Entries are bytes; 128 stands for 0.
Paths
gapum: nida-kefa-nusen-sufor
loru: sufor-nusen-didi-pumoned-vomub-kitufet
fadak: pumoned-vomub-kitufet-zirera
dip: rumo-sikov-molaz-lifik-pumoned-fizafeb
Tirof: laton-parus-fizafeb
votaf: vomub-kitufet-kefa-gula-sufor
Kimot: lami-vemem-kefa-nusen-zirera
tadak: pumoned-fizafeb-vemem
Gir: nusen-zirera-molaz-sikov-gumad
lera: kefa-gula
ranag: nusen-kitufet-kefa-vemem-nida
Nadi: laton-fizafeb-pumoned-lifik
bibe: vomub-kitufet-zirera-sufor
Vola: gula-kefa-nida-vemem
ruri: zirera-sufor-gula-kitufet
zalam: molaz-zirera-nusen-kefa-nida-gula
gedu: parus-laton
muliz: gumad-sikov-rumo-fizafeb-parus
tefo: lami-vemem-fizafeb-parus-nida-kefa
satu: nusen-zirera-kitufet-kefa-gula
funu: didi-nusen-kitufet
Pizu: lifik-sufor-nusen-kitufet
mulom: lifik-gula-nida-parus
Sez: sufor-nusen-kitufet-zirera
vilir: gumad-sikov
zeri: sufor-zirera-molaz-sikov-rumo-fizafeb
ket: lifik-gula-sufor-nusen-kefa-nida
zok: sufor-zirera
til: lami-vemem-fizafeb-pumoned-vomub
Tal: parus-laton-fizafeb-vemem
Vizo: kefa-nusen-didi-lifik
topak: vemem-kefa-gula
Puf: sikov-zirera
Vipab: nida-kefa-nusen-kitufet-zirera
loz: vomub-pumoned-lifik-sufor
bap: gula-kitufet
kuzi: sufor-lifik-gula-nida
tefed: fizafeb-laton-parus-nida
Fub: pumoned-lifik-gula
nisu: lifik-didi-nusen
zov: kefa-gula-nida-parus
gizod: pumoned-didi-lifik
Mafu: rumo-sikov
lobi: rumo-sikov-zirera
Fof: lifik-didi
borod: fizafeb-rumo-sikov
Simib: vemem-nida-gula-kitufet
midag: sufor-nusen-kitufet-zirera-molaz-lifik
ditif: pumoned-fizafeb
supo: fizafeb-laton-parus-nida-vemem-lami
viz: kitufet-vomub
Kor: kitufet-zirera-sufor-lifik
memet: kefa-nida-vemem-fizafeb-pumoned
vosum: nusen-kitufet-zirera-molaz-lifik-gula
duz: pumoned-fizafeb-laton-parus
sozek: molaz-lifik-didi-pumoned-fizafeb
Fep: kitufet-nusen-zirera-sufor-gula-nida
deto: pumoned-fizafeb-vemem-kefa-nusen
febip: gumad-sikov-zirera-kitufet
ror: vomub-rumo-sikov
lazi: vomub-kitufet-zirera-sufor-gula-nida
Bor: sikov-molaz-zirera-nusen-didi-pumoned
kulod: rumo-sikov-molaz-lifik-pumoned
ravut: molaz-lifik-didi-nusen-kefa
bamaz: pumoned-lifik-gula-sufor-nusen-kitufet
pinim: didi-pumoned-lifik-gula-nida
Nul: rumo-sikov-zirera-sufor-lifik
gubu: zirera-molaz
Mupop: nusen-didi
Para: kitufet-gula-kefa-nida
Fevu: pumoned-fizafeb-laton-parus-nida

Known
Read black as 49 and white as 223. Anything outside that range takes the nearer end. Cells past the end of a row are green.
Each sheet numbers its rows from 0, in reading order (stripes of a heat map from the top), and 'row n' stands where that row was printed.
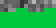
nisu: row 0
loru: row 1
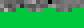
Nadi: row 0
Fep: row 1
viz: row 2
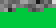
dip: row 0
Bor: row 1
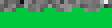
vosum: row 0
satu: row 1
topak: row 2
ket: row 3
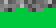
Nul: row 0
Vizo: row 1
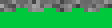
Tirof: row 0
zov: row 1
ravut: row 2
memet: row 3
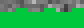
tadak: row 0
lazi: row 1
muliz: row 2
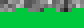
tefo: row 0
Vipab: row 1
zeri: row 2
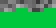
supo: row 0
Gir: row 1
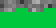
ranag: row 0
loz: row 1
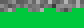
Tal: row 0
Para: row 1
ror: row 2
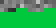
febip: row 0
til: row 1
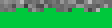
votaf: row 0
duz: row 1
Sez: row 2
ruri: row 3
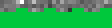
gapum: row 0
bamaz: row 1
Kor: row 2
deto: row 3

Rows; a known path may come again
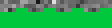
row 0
kulod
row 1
Bor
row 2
Fof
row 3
vilir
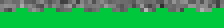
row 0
Mafu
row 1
tefed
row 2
gubu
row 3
zok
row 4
ditif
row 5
Nadi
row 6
Sez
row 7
mulom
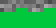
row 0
gedu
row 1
supo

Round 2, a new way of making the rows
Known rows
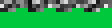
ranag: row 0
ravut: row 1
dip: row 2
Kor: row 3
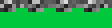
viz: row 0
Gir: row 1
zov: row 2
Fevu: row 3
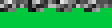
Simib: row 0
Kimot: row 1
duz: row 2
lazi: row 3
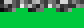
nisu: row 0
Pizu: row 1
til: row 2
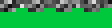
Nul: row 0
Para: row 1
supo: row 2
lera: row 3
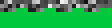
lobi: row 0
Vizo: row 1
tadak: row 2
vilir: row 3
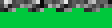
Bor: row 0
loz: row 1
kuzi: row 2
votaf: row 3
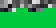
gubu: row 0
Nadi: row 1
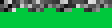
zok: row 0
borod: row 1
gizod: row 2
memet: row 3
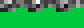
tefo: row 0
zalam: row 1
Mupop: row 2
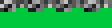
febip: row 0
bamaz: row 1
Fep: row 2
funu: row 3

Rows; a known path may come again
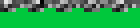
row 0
Bor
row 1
loz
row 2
tefed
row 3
Vola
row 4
fadak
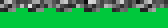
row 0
ruri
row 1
ranag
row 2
kulod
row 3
deto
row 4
topak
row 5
lazi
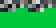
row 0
Sez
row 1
bibe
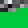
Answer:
mulom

